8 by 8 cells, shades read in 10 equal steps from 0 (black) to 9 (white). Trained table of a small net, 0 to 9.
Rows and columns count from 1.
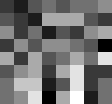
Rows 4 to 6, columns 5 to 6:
5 4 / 4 6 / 6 8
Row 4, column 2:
5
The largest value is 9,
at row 8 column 6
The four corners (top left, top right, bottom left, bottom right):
2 5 4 4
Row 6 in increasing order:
2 2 2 3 5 6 6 8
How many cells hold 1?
5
